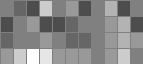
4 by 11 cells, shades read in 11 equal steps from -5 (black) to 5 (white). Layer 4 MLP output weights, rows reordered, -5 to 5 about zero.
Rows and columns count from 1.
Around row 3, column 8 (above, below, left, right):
0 0 -1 1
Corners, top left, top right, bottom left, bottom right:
0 0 1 0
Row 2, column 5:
-2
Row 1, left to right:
0 -1 -2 3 0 1 -2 0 2 -2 0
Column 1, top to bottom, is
0 -2 -1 1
